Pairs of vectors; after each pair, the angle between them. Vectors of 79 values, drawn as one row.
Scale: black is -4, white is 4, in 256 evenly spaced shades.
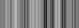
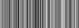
partly opposed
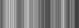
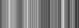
nearly parallel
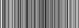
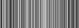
nearly opposite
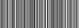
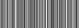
nearly parallel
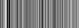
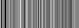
partly opposed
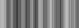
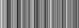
partly aligned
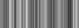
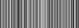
orthogonal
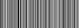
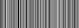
nearly parallel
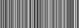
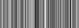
orthogonal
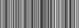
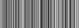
nearly parallel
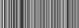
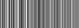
partly aligned
